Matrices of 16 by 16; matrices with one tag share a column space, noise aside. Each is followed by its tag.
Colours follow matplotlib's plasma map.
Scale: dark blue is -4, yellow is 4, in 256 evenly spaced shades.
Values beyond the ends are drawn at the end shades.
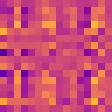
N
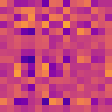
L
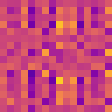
N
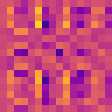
N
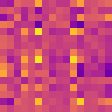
L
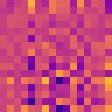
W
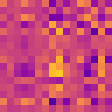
L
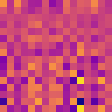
W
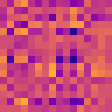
L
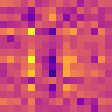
L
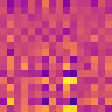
W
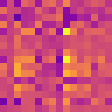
L
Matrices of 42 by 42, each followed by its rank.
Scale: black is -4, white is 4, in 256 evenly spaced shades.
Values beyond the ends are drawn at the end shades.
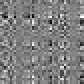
three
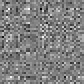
five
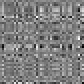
three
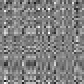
three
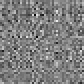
five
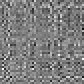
five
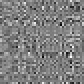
five
